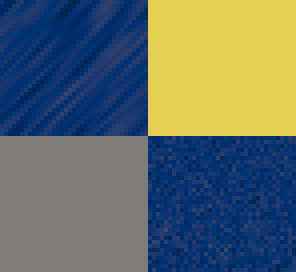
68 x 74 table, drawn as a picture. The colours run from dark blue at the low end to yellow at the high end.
The table splits into 2 rows of 2 panels. Panel 1,1: very low, slanting up to the right, faint in contrast. Panel 1,2: very high, flat. Panel 2,1: middling, flat. Panel 2,2: very low, fine-grained, faint in contrast.
